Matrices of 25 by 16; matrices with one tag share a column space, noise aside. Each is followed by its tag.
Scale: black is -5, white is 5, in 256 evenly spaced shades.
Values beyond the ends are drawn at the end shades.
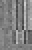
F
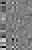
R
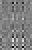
R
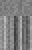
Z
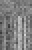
Z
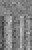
Z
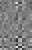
R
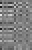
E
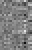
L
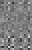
R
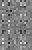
L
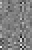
R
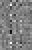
L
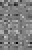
L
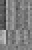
F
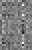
L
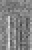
Z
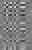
E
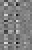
L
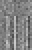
Z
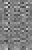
E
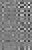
E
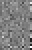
R
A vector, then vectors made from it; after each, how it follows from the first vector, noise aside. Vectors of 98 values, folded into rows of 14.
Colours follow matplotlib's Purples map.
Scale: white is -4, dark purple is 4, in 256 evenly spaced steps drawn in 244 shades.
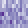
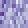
sign-scrambled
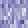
wrapped around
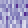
reversed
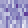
reversed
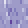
partly zeroed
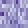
sign-scrambled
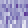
reversed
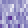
wrapped around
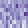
reversed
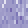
partly zeroed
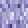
wrapped around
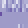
partly zeroed
